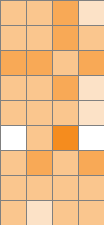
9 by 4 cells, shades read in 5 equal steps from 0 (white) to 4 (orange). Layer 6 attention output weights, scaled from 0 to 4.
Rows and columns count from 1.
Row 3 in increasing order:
2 3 3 3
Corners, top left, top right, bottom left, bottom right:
2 1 2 2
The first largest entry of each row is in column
3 3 1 3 1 3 2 1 1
